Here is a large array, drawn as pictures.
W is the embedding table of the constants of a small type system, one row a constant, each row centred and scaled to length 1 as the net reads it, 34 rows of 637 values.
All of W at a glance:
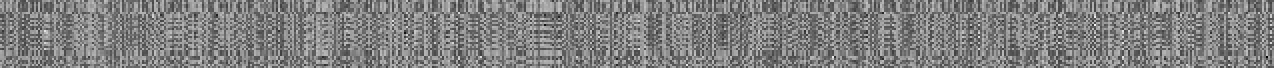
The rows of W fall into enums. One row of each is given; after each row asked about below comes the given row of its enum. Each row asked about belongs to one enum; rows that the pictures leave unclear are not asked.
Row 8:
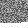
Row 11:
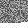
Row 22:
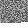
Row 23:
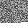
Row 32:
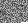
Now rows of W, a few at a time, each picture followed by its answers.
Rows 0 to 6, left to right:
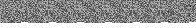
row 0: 22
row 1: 11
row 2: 23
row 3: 23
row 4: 11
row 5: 11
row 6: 32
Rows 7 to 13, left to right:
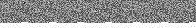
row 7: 8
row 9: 22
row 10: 8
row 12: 8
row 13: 22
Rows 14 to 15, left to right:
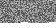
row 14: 11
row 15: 8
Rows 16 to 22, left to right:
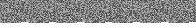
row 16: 8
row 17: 22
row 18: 8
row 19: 22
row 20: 11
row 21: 8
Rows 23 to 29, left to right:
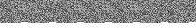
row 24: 8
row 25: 23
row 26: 23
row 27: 23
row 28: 32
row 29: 32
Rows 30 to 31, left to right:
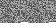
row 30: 11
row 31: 23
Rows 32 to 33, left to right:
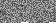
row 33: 22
